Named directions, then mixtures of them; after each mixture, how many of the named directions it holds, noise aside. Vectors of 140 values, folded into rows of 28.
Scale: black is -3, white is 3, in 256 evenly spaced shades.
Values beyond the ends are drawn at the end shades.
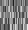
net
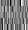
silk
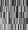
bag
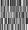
three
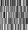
two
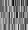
three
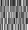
three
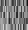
one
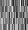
three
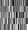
two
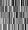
three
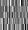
one
